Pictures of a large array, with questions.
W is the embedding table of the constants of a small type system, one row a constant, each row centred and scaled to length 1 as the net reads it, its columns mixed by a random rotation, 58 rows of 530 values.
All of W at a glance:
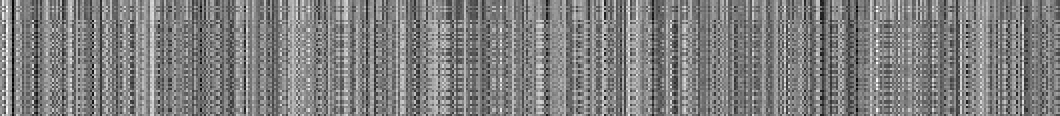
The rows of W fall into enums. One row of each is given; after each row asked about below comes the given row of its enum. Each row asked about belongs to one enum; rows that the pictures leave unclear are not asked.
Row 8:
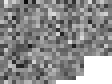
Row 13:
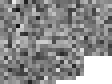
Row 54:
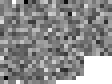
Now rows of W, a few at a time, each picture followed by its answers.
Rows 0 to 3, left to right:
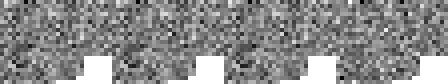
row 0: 8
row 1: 8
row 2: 8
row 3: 54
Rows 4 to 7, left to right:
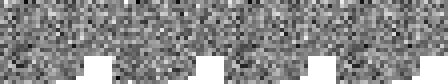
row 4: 8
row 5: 54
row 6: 8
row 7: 8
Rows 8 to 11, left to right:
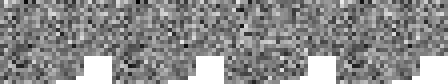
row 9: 8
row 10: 13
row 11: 8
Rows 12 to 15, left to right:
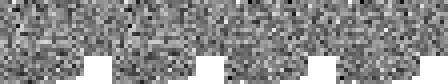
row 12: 13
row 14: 54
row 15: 54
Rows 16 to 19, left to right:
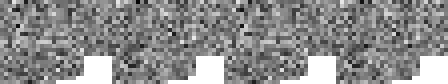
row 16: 13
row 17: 8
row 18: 13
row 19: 8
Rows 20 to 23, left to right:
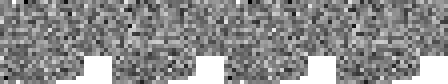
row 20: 54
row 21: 13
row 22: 54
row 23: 13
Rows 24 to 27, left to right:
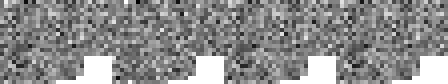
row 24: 8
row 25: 54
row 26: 8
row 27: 8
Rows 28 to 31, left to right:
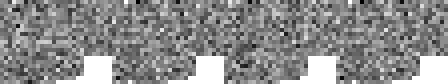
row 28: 13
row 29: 54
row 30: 8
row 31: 54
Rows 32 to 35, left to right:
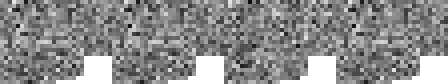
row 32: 13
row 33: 13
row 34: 8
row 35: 13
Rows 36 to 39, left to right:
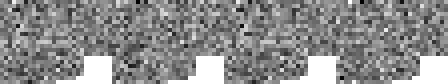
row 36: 13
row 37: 8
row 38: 13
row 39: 54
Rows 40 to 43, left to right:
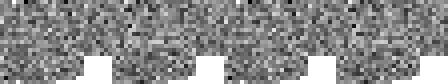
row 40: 54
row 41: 13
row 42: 54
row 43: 13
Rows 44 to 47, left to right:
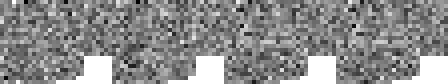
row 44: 54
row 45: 8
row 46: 13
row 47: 13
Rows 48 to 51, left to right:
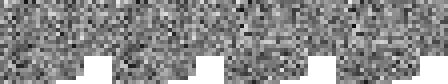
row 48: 8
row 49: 8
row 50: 13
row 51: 13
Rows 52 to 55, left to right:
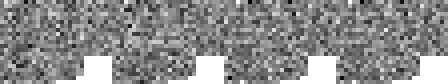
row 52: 8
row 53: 13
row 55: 54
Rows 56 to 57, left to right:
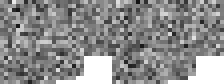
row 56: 13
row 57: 8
